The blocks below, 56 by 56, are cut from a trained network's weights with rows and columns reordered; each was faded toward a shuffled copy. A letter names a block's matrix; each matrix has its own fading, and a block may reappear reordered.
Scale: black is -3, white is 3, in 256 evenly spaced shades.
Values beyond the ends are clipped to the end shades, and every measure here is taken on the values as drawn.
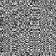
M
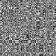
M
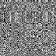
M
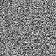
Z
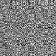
M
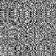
M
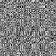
M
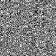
Z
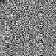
M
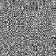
M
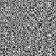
M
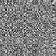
M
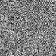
Z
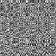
M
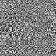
M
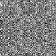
M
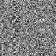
Z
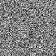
Z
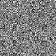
Z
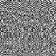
M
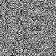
Z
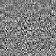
M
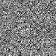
Z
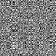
M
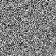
Z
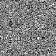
Z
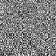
M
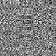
M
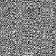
M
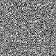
Z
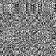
M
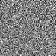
Z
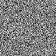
Z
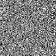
Z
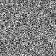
Z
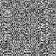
M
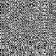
M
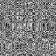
M
